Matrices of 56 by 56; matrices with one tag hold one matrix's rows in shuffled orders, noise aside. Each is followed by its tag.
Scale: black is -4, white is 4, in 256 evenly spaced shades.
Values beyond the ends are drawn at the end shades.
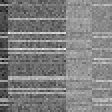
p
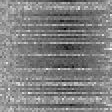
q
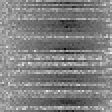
q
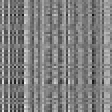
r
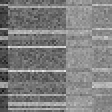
p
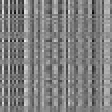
r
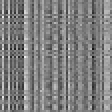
r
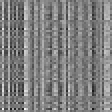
r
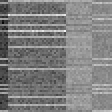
p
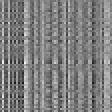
r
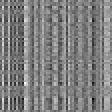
r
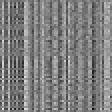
r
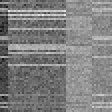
p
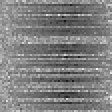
q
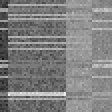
p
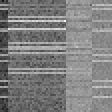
p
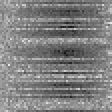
q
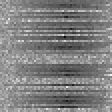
q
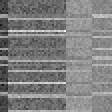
p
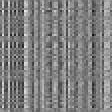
r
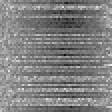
q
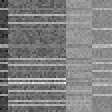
p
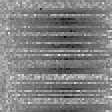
q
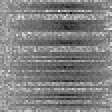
q
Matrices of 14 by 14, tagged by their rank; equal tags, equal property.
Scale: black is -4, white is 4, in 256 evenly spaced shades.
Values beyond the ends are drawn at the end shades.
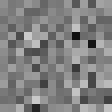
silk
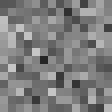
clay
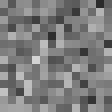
clay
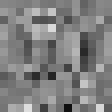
silk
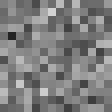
clay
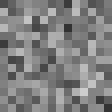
clay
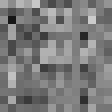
silk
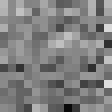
silk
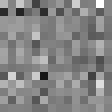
silk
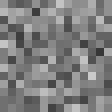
clay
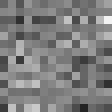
silk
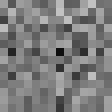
silk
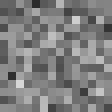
clay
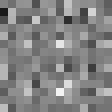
silk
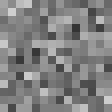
clay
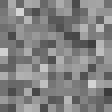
clay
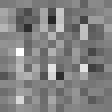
silk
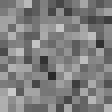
clay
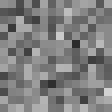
clay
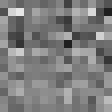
silk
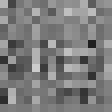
silk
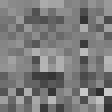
silk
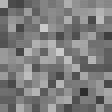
clay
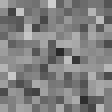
clay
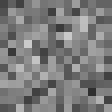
clay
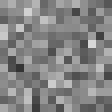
clay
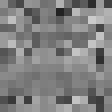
silk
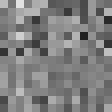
silk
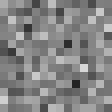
clay
